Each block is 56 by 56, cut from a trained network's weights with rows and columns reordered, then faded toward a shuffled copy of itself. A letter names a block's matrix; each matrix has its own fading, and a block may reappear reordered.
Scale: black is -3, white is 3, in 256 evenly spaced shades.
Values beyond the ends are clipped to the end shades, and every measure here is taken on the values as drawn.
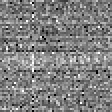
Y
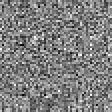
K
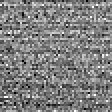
Y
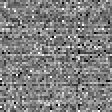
Y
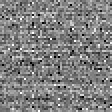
Y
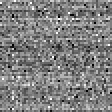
Y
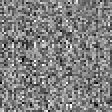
K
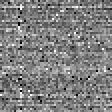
Y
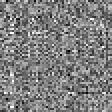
K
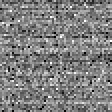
Y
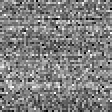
Y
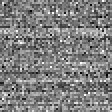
Y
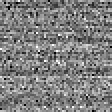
Y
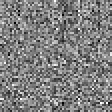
K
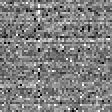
Y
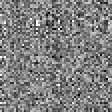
K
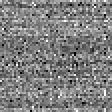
Y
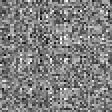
K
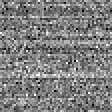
Y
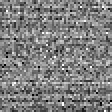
Y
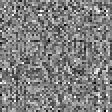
K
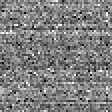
Y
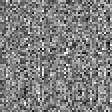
K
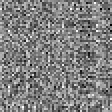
K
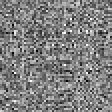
K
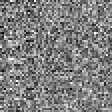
K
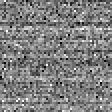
Y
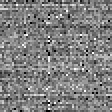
Y
